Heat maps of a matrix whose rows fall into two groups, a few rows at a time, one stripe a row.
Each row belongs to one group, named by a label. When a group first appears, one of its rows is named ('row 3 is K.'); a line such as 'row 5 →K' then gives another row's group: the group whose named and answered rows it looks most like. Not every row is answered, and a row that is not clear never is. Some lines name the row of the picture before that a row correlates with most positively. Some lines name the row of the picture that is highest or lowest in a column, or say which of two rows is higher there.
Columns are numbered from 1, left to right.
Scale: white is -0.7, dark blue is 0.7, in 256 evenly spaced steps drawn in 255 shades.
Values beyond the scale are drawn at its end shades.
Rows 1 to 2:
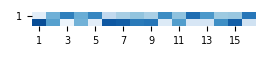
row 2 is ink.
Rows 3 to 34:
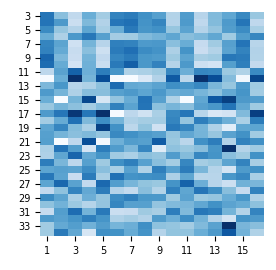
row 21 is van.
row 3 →ink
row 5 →ink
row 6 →van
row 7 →ink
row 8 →ink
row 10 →ink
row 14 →ink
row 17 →van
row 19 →van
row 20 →ink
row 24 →ink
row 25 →van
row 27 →van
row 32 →van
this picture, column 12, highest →12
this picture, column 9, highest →21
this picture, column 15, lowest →12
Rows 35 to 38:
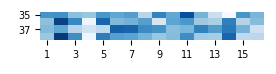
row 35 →van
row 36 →van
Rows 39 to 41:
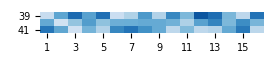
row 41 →ink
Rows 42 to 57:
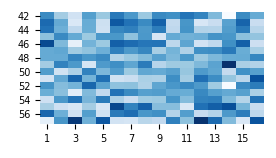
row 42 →van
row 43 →ink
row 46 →ink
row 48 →van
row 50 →van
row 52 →van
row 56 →ink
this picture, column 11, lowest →55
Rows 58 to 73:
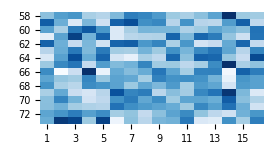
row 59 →ink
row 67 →van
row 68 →van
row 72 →van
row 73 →van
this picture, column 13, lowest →73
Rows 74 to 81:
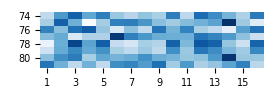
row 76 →van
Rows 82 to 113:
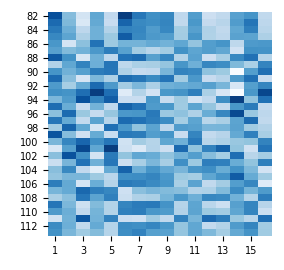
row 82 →ink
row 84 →ink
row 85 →ink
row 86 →van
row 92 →van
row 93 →van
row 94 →van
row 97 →ink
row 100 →van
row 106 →ink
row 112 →ink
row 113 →ink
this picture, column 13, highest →101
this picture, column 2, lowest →86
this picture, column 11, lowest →94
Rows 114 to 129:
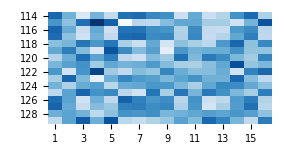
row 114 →ink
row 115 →van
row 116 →ink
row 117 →ink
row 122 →van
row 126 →ink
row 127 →ink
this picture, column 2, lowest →122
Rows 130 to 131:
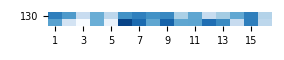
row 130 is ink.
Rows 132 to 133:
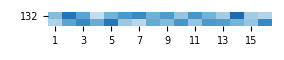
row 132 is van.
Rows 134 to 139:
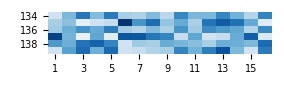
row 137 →ink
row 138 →van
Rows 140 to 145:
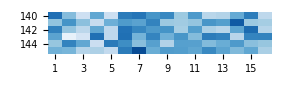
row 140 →ink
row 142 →ink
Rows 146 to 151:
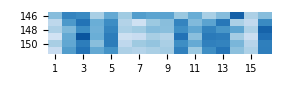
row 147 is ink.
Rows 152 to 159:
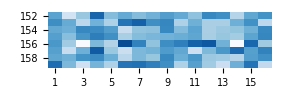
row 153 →ink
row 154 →van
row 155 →van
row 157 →van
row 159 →ink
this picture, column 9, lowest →155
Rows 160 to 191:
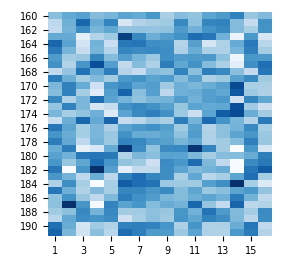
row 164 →ink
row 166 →van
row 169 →ink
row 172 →van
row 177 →ink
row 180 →van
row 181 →van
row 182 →van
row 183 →ink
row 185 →ink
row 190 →ink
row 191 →ink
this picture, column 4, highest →182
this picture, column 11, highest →179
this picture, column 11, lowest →174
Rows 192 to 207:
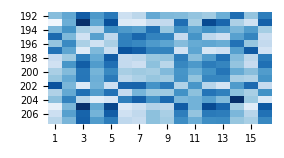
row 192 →van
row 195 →ink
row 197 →ink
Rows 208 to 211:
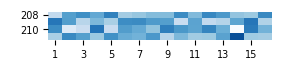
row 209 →ink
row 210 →van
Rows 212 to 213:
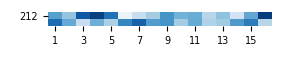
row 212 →van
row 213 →ink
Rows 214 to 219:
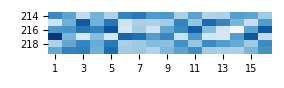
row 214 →ink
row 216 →van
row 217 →ink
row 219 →van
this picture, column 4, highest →216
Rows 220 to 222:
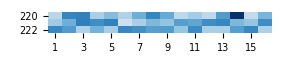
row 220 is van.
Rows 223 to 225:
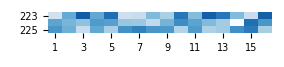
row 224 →van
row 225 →ink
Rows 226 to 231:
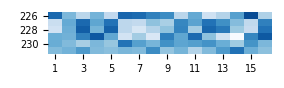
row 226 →ink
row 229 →van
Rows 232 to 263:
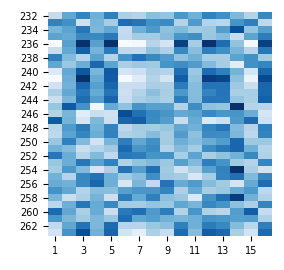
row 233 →ink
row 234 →van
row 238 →ink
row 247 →ink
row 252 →ink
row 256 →van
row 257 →ink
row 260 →ink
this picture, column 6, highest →246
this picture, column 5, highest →236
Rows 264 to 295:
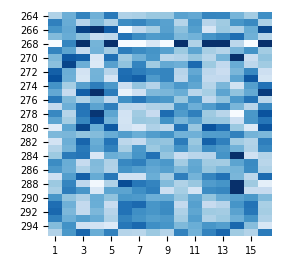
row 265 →ink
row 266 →van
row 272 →ink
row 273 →ink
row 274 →van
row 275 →van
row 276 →ink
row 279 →van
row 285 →ink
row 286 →ink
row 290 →ink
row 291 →ink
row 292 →ink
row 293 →ink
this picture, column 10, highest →268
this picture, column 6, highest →288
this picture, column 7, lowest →268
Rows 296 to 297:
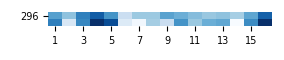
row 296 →van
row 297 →van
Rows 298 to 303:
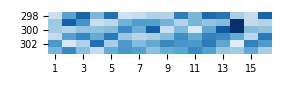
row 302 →van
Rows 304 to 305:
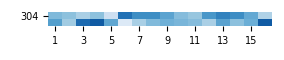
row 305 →van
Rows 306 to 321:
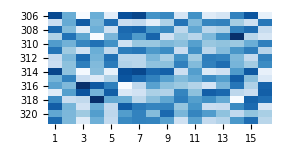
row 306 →ink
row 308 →ink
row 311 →ink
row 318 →van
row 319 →ink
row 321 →ink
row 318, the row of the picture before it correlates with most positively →305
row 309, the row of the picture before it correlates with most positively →304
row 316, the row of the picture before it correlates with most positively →305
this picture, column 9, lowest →309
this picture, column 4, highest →318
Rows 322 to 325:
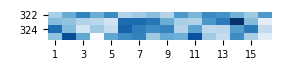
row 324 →ink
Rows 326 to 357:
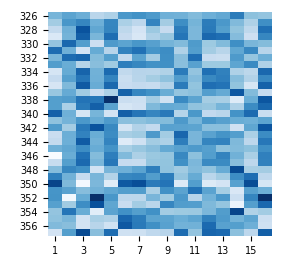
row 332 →van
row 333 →ink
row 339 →van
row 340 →ink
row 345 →van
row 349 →ink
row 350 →ink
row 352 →van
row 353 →van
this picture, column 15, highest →350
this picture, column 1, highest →350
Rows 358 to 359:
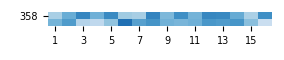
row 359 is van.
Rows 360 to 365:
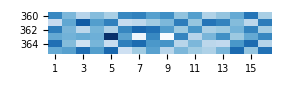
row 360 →ink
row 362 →ink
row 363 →van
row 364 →ink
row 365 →van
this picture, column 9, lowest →363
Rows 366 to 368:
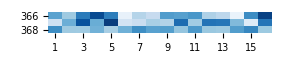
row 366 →van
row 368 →ink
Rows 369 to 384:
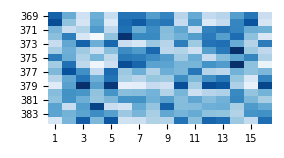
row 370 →ink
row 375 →ink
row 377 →van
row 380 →van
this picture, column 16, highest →379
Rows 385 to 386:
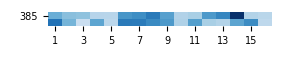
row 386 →ink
